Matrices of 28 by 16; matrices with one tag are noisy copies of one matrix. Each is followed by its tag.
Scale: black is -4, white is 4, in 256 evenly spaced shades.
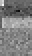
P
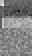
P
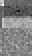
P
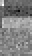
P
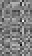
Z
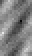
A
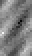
A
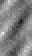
A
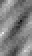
A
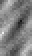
A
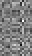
Z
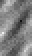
A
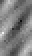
A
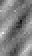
A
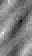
A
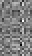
Z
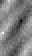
A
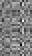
Z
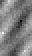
A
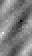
A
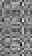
Z
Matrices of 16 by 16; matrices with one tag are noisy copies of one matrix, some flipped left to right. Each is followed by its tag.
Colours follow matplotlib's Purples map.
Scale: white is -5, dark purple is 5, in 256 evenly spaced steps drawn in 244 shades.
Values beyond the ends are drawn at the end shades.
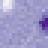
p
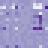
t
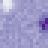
p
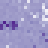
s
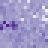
s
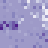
s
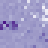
s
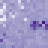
s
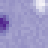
p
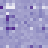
t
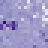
s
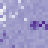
s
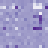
t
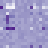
t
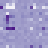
t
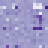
t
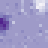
p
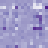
t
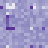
t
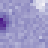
p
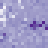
s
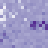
s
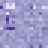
t
